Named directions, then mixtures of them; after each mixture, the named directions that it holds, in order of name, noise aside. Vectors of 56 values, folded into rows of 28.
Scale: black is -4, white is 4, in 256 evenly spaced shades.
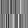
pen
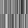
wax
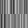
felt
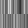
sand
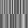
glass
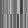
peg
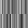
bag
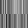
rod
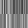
felt, rod, wax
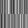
felt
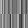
bag, wax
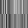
rod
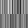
glass, sand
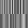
glass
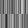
wax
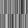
wax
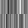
bag, pen, sand
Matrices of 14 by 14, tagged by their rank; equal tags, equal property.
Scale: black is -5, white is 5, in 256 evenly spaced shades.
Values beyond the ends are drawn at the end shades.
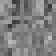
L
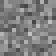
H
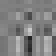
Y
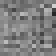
L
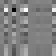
Y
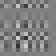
Y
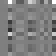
Y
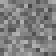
H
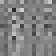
L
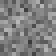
H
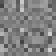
L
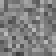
H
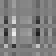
Y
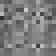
L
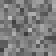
H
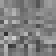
L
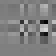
Y
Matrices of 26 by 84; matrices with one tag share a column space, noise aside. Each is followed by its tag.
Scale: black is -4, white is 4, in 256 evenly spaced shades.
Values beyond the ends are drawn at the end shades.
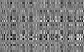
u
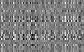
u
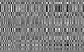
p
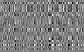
p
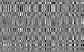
p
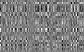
p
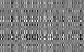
u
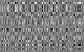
p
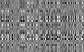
u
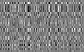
p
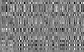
p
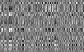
p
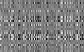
u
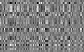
p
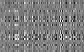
u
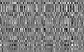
p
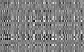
u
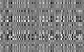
u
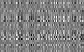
u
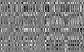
p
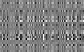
u
